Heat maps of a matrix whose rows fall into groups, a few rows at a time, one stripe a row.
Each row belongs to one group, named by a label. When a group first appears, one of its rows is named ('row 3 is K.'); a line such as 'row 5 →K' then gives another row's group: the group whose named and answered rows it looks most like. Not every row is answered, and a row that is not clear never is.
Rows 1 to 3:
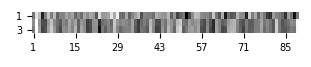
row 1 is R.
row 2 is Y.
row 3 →Y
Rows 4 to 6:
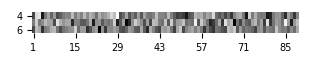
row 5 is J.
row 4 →R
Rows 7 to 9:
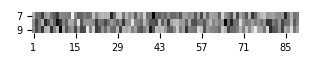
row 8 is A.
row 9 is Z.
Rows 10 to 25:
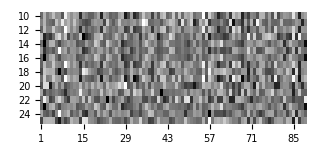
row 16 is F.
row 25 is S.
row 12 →J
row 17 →J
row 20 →R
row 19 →J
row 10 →J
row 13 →Z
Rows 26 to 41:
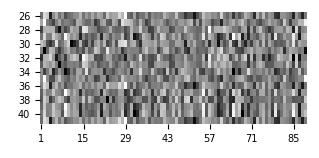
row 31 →F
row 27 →Y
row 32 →S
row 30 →Z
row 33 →S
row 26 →R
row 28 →S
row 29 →J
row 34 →A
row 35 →Y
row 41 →R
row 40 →J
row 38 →Y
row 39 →J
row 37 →J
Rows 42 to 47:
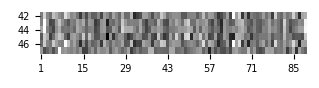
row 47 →Z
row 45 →Y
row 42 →J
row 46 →J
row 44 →Y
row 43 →Y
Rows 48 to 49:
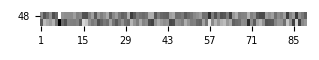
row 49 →S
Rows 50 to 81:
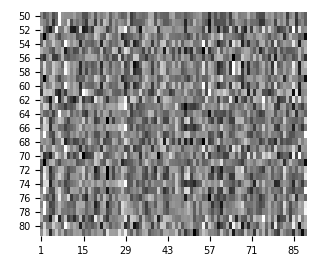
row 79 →Z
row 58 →J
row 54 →J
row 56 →A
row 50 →Z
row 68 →A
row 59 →F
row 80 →J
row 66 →R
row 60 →J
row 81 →R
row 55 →A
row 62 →Z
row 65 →Y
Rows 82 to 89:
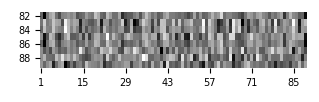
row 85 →F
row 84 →J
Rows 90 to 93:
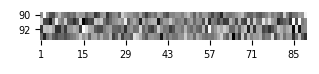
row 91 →Z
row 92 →S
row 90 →Y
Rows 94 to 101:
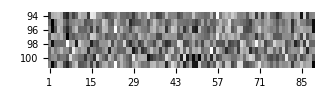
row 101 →F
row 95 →F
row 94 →S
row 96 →F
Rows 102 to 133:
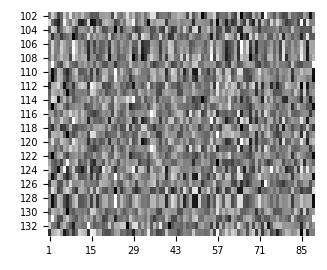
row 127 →Y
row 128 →F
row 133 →S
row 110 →F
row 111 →F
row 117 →J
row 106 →J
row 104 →Y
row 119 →S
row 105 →A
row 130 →S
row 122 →F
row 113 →S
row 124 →Z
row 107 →J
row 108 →J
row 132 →A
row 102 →R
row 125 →F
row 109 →Y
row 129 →F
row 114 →R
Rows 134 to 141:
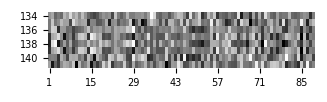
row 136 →R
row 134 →R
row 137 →S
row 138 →R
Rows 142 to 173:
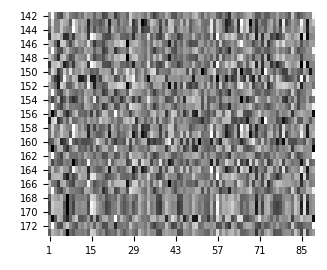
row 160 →A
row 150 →R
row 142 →Y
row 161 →F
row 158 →J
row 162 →Y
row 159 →J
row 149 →S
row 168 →S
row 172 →Y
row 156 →F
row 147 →Y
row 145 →S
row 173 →S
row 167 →Y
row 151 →Z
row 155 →Y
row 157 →R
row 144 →J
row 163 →A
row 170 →S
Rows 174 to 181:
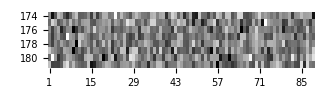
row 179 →A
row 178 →Z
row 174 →F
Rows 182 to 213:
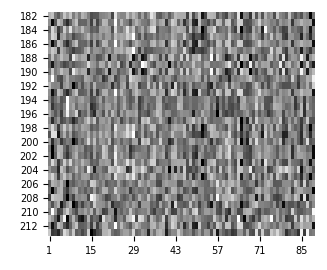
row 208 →S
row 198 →R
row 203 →R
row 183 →F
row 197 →A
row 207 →F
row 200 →A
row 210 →Y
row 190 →J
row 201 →F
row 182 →R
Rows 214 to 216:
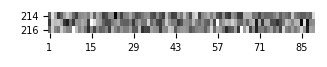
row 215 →S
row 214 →Y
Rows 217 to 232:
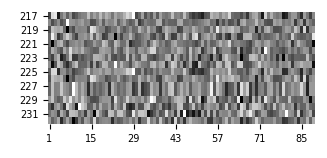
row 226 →S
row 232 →A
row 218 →Z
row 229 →R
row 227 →J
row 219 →S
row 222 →R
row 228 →J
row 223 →A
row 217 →R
